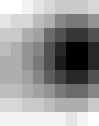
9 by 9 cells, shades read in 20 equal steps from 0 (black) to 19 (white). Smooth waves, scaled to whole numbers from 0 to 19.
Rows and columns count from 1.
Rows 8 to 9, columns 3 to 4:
15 15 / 18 18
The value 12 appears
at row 3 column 4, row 6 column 3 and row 7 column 4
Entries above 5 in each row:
9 9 7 5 5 6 9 9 9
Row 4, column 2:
13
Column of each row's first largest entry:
1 1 1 1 1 1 1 1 9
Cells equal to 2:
1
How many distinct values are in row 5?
7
